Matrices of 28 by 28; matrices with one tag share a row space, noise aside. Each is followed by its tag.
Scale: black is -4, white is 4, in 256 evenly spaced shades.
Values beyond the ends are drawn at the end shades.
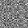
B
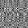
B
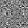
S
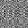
B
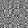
B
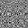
B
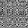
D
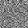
B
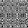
D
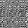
D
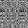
D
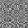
B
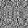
B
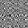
B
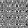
D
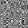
S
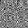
B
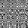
D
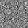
B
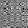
S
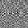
B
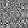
S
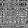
D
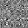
S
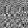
S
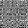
D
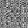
S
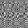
B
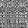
D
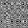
S
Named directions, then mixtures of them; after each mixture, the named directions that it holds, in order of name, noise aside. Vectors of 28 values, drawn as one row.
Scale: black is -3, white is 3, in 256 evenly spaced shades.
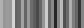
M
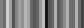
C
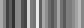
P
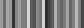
C, P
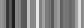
M, P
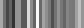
P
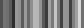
M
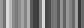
C, M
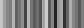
M, P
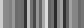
M, P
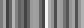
C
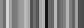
C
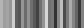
M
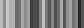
C, M
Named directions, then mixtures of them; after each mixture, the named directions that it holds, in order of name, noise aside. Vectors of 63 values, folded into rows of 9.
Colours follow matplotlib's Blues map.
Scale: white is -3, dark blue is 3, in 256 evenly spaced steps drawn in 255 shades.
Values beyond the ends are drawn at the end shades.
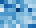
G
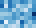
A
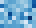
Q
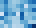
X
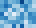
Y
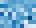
Q, X, Y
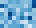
Q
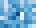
X, Y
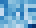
G, X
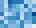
A, X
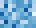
A, Y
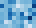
A, Q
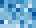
A, G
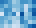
A, X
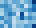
Q, X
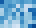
A, G, X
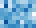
A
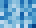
X, Y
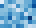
G, Q
